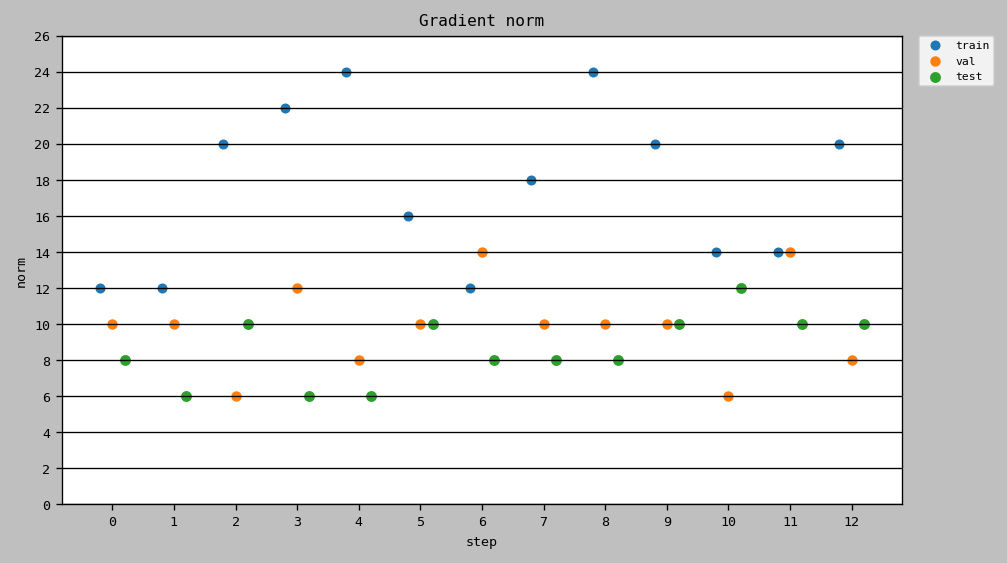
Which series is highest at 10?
train
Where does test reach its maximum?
10
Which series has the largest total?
train
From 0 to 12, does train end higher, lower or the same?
higher
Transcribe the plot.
Title: Gradient norm
x-axis: step, ticks 0 1 2 3 4 5 6 7 8 9 10 11 12
y-axis: norm, ticks 0 2 4 6 8 10 12 14 16 18 20 22 24 26
Legend: train, val, test
Values:
train: 12 12 20 22 24 16 12 18 24 20 14 14 20
val: 10 10 6 12 8 10 14 10 10 10 6 14 8
test: 8 6 10 6 6 10 8 8 8 10 12 10 10
